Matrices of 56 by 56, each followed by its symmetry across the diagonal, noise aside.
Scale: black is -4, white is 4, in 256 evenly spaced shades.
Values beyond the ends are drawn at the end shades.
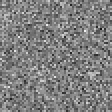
neither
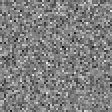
antisymmetric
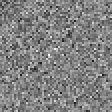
symmetric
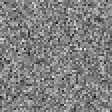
neither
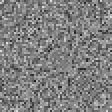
symmetric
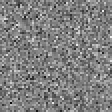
antisymmetric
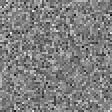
symmetric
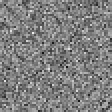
symmetric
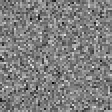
neither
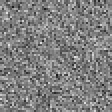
antisymmetric
